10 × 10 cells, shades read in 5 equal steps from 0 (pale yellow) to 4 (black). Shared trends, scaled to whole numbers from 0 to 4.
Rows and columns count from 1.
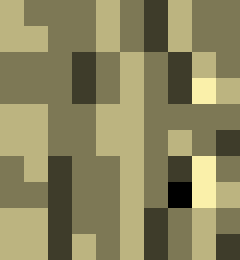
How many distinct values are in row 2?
3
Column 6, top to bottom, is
2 2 1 1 1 1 1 1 1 1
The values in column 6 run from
1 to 2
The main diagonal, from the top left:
1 1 2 3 1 1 2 4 1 3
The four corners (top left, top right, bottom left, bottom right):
1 2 1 3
